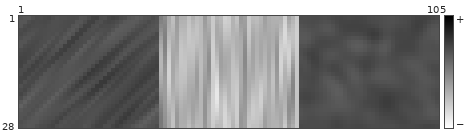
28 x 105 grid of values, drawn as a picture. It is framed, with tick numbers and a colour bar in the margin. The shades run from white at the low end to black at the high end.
It is made of 1 by 3 panels. Panel 1,1: high, slanting up to the right, faint in contrast. Panel 1,2: low, streaked downward. Panel 1,3: high, blotchy, faint in contrast.
